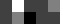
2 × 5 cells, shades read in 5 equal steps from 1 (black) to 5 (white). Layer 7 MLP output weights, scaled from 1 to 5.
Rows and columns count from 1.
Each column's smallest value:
2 3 1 2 2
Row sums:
14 10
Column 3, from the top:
2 1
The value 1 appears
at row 2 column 3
